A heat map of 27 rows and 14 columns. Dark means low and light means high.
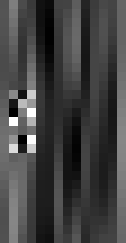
Streaks run downward. In the middle left lies a patch that is rougher than the rest. Most values sit low, with a long tail of high ones. The middle left is the ninth with the highest average. Values change most from cell to cell in the middle left.
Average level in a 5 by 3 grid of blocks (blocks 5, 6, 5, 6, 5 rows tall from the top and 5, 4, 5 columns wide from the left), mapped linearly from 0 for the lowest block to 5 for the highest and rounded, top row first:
2 2 2 | 3 1 2 | 5 0 2 | 4 0 2 | 3 1 2
